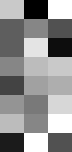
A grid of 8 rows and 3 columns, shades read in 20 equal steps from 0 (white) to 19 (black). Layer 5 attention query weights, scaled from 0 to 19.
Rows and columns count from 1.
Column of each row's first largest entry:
2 3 3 1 1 2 2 1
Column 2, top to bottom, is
19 9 2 5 7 10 9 0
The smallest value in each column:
4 0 0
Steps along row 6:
up down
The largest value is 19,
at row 1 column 2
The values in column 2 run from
0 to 19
